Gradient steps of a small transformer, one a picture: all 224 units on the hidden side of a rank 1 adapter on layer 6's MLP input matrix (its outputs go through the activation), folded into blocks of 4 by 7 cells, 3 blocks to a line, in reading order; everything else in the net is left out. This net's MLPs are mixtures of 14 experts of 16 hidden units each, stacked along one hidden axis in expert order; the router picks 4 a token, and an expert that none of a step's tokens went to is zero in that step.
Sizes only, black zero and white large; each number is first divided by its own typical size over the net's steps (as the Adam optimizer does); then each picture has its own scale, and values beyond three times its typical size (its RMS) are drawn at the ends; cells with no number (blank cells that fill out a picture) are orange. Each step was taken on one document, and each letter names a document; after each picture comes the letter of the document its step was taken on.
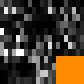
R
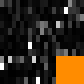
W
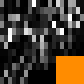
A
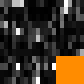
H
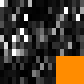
R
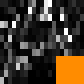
A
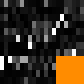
W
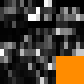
R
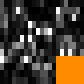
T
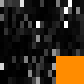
H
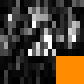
A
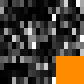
T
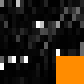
W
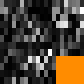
T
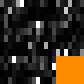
H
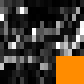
T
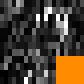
R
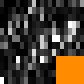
A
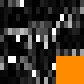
W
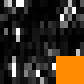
H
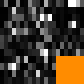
A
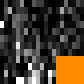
R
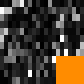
T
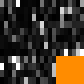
W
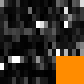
H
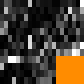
T
